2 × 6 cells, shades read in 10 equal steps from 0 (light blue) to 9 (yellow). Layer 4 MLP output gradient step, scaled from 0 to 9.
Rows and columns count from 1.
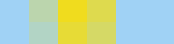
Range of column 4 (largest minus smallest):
1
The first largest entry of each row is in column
3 3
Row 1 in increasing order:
0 0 0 3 7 9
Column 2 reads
3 2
